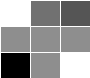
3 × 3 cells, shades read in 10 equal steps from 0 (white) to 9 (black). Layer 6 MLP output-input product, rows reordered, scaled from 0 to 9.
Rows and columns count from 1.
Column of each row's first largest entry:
3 1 1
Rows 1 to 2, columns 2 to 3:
5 6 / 4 4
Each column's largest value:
9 5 6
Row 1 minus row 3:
-9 1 6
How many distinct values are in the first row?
3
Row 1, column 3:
6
